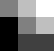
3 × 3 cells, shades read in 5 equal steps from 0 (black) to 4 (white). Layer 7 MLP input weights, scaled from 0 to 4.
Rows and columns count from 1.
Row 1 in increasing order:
2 3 4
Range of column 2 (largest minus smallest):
2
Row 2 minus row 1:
-2 -1 -1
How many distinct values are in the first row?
3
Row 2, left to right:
0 2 3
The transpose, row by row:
2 0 0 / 3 2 1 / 4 3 1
